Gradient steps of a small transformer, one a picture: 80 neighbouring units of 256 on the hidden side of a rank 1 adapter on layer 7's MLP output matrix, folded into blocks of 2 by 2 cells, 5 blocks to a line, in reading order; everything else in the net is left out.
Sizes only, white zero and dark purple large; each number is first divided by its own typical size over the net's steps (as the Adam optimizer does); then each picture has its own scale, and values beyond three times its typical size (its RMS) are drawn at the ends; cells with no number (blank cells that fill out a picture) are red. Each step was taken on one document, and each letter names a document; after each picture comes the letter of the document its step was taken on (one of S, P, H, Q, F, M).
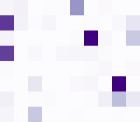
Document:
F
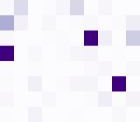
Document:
F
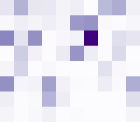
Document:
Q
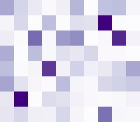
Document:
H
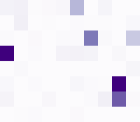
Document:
F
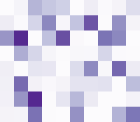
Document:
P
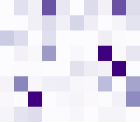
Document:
P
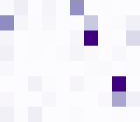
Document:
F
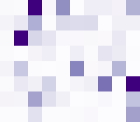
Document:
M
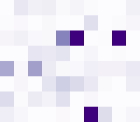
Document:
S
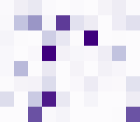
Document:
Q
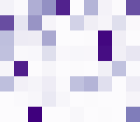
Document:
M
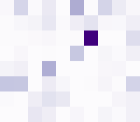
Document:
Q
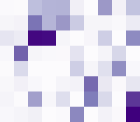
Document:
M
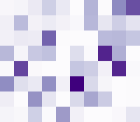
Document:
M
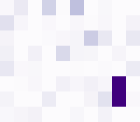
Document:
F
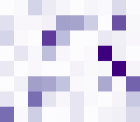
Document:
P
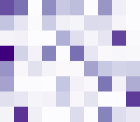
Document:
H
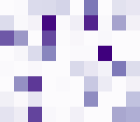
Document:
P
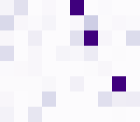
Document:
F
